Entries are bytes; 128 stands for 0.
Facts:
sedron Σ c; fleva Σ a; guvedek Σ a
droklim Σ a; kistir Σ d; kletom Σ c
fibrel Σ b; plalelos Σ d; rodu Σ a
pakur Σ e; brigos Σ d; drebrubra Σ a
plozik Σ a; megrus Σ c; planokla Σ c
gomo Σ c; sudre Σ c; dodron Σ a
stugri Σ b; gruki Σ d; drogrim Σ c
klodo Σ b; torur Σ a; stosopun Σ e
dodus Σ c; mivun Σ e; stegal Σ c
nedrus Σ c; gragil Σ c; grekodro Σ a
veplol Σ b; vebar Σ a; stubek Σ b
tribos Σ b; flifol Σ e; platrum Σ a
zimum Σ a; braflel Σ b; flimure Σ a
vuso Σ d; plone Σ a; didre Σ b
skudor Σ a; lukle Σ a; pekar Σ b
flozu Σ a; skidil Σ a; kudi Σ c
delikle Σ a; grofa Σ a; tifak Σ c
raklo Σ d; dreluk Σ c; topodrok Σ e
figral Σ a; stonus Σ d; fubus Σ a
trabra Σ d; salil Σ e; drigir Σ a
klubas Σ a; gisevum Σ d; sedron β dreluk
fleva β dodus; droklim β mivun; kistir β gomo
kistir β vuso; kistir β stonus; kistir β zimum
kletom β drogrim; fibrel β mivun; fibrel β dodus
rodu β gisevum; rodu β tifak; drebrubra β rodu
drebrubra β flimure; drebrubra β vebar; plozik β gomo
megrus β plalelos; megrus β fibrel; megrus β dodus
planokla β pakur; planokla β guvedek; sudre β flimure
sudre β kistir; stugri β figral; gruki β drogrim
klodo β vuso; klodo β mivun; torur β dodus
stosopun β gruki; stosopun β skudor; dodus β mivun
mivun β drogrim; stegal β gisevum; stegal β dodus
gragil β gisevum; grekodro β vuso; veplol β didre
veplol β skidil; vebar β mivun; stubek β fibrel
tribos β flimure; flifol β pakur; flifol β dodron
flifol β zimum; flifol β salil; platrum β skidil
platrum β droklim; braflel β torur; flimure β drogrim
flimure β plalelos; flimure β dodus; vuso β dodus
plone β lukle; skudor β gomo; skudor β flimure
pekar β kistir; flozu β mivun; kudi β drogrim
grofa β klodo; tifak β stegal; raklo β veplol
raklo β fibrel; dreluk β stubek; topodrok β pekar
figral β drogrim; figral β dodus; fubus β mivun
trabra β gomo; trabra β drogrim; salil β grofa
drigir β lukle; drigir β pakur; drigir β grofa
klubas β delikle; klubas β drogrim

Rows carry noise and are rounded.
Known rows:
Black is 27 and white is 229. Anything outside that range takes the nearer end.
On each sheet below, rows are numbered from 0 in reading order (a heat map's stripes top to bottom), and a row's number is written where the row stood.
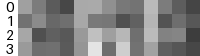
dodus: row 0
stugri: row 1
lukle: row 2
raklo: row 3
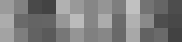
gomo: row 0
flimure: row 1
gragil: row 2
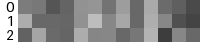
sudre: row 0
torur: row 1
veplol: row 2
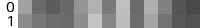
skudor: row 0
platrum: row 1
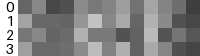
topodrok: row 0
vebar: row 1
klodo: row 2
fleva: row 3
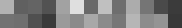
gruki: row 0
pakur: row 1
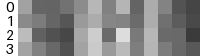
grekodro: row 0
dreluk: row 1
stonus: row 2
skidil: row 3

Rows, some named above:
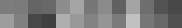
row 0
megrus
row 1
gomo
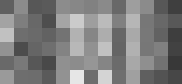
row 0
stosopun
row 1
skidil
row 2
rodu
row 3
plone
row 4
salil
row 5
raklo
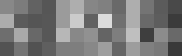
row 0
dreluk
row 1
kistir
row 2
didre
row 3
flifol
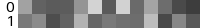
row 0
trabra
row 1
pekar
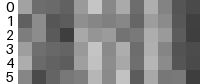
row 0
droklim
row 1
stosopun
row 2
mivun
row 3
droklim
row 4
delikle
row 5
drigir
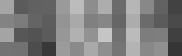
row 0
grofa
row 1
sedron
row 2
dodron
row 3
pakur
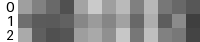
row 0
skidil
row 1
planokla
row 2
zimum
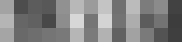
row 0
guvedek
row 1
brigos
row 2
drebrubra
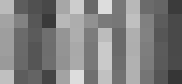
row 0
stonus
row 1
drogrim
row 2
skudor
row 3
plozik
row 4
plozik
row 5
vuso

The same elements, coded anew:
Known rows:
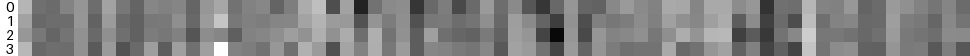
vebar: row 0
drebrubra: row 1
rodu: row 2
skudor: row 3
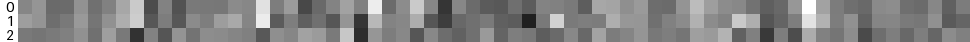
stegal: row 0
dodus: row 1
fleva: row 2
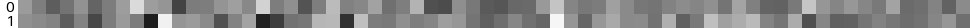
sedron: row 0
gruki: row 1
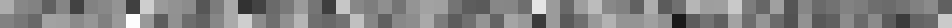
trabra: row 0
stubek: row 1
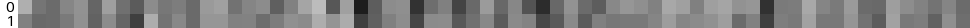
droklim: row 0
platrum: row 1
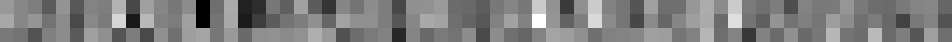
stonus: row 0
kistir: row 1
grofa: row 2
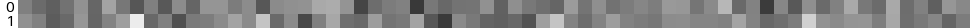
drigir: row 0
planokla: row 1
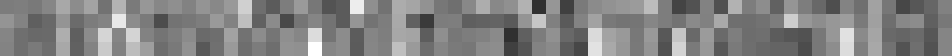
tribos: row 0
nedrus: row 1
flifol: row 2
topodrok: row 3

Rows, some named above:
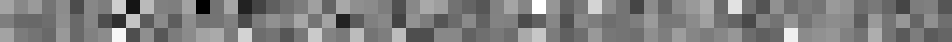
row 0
kistir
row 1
skidil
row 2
sudre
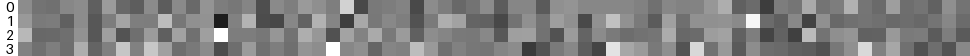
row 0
grekodro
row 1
raklo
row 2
skudor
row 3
topodrok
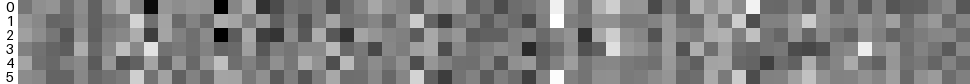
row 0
vuso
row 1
drogrim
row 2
gisevum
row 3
pakur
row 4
plozik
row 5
drogrim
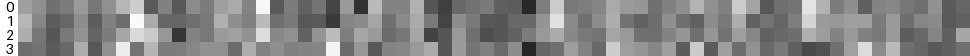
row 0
dodus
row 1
gomo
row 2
dreluk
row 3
salil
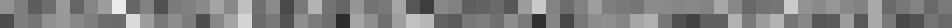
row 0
planokla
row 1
veplol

